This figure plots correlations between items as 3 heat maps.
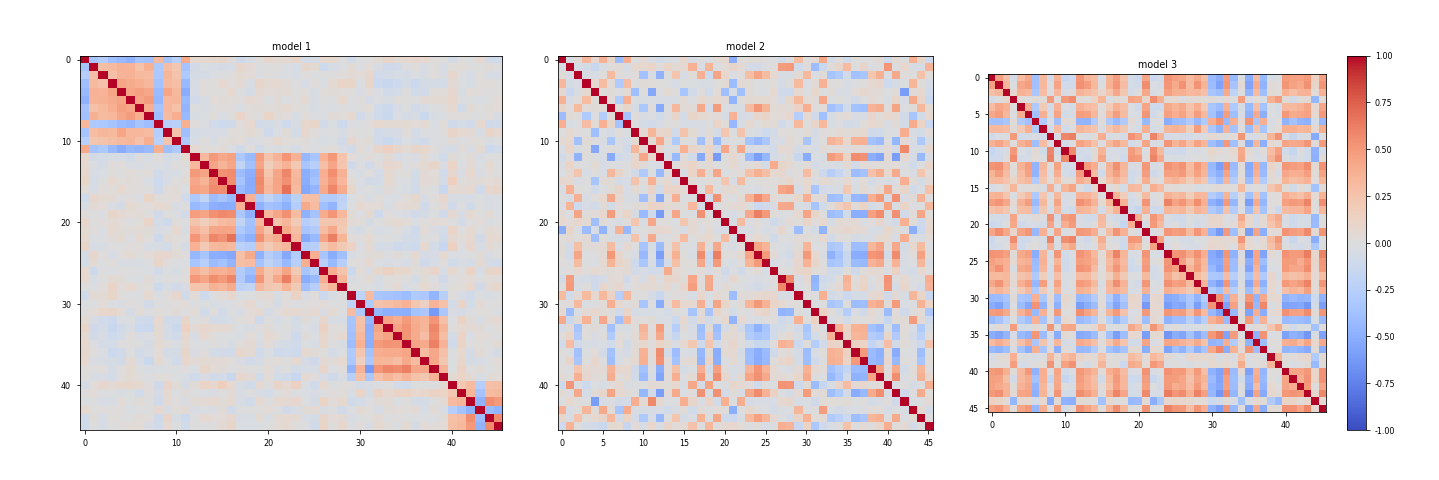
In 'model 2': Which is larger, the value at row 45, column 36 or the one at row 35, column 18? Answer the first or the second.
the second
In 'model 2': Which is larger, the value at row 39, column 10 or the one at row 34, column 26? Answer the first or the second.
the second
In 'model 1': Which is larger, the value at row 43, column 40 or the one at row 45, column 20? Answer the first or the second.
the second
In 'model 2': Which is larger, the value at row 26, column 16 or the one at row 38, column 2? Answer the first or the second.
the second
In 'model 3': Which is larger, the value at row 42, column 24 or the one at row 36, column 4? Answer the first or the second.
the first
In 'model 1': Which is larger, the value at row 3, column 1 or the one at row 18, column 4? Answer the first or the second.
the first
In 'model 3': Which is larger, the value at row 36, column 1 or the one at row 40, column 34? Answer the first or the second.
the first
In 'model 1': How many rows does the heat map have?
46
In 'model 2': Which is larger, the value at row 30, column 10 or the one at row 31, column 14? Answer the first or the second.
the second
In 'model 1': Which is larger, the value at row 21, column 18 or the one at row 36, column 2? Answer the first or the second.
the second
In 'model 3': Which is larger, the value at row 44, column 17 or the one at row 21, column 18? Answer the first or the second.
the second
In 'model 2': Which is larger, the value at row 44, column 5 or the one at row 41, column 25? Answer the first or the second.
the second
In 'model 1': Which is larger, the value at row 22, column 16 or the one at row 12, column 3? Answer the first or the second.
the first
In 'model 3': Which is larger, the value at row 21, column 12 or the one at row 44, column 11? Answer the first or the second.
the first
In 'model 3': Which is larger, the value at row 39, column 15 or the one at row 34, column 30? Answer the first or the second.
the first
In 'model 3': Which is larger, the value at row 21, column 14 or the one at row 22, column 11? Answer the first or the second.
the second
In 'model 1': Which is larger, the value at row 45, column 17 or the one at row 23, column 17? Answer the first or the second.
the first
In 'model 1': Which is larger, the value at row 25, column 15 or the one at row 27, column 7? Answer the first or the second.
the second
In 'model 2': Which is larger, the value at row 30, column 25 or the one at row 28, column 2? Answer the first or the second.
the first
